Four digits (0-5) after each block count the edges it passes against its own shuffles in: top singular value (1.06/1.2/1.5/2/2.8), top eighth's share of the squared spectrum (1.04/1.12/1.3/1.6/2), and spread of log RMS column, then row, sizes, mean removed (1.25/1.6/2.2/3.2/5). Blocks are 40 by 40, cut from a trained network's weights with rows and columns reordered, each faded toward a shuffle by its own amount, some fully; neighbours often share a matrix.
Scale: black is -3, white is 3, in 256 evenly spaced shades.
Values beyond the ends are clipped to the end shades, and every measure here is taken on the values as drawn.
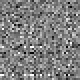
3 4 2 2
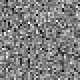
2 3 1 1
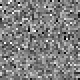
1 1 0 0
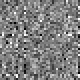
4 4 2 1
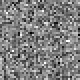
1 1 0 0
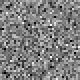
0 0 0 0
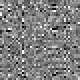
3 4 2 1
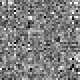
3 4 2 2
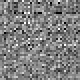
3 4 2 2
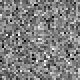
0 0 0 0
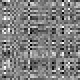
4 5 3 3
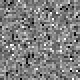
1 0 0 0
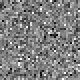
0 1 0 0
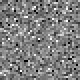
1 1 0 0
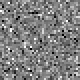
0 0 0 0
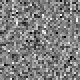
2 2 1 0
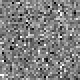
2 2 1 0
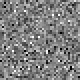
1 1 0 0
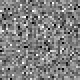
2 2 0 0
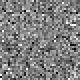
2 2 0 1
